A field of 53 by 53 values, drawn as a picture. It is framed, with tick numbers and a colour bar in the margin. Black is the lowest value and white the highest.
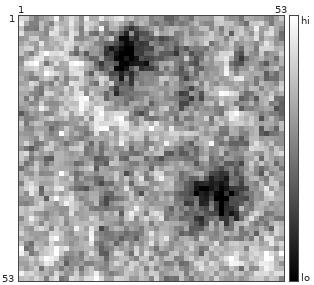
Dips: two. Odd rows or columns: none. Grain: blotchy. Mirror symmetry: none. Ninth with the lowest average: top middle. Average level on the scale: 60%.
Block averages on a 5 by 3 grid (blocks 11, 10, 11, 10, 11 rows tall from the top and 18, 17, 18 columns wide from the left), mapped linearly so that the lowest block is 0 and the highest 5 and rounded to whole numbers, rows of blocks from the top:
504 | 524 | 443 | 430 | 545
